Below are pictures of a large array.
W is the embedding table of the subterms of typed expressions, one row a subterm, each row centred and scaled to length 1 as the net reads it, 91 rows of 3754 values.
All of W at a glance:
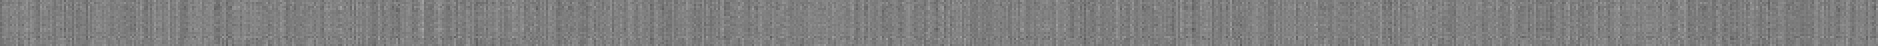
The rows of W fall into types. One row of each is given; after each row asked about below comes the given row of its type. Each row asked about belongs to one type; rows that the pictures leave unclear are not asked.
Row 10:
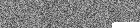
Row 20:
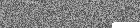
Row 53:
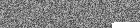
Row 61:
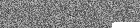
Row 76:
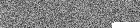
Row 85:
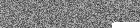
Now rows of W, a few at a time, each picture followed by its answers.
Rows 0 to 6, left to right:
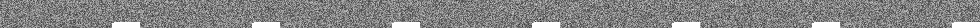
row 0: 53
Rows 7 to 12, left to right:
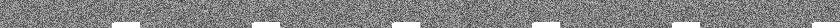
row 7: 85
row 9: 76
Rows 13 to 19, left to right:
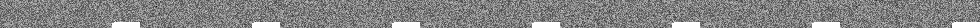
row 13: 61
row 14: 76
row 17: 85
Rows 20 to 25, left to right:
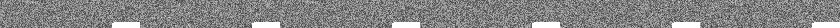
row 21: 53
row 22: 20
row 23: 10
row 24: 76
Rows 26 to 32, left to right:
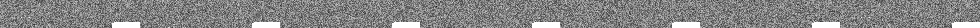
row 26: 53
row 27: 20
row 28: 20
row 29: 76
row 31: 85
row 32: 53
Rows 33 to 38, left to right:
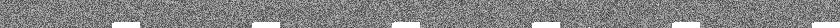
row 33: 53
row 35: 61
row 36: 76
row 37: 10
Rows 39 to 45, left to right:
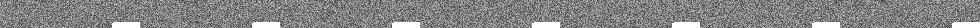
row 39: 20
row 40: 10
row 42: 85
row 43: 53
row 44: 76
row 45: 20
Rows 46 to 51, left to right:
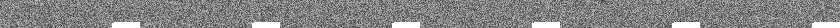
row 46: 61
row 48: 53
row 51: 20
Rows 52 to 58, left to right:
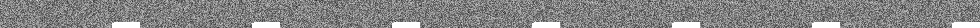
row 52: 10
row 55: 20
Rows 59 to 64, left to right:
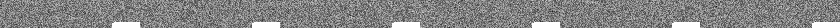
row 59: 20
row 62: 76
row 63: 20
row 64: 76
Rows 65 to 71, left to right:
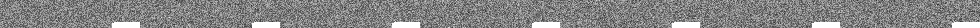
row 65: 85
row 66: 53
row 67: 61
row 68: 20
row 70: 53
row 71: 85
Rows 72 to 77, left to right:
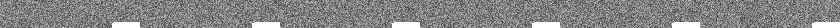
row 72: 20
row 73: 76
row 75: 76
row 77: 10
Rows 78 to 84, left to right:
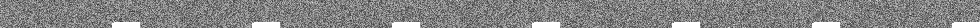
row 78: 85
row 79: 10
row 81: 10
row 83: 20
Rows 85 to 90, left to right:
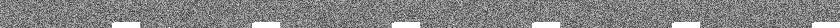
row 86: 10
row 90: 53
